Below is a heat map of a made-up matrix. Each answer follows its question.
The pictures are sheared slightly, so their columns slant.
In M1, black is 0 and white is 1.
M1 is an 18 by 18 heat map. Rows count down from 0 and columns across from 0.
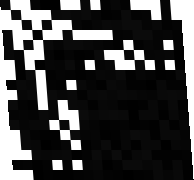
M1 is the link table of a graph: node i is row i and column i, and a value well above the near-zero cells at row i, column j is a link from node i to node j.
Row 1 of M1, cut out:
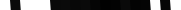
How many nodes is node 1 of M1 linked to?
6
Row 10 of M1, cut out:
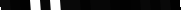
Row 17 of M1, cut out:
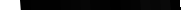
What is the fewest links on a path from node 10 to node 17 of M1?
3
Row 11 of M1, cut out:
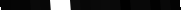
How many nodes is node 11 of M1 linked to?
2
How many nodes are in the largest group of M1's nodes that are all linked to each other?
3
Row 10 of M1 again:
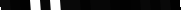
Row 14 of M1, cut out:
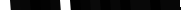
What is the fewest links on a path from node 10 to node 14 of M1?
4
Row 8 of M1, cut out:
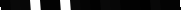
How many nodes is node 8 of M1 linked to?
2
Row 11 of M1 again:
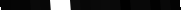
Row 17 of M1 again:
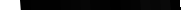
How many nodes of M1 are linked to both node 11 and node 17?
0
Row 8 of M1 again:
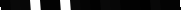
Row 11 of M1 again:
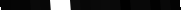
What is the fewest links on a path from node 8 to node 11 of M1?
2
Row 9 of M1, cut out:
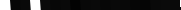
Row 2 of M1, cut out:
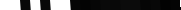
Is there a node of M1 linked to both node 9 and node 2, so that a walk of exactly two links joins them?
yes
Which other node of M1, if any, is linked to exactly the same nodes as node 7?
node 9
